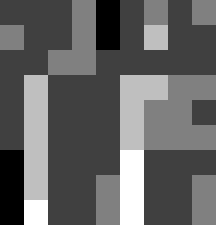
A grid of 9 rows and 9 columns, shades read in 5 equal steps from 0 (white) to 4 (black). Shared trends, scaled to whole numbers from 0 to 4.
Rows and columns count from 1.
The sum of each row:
25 24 25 19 21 20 23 21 20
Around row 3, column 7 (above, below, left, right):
1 1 3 3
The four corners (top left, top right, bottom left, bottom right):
3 2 4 2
